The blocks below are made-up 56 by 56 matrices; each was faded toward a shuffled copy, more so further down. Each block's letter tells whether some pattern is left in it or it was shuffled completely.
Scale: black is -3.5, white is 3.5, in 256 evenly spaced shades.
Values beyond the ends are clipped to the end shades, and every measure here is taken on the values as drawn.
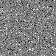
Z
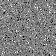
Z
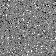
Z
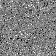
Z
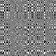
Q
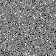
Z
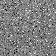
Z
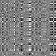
Q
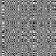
Q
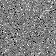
Z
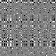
Q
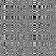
Q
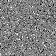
Z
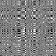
Q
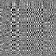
Q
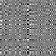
Q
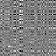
Q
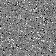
Z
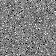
Z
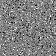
Z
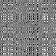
Q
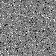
Z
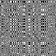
Q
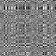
Q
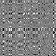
Q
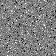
Z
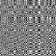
Q
